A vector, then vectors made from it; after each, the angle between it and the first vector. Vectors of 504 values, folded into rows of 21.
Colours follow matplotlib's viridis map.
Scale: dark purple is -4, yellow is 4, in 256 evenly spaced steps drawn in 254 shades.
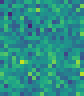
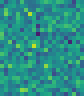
orthogonal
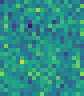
nearly parallel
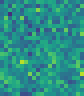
nearly parallel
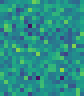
partly aligned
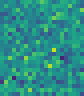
orthogonal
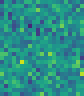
nearly parallel
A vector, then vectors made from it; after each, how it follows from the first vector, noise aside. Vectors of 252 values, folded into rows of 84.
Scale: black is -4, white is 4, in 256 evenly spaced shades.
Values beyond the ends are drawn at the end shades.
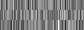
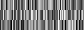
scaled up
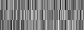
copied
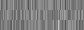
shrunk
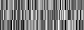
scaled up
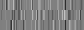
partly zeroed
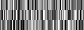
scaled up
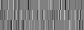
partly zeroed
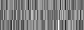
copied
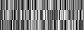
scaled up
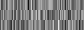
copied
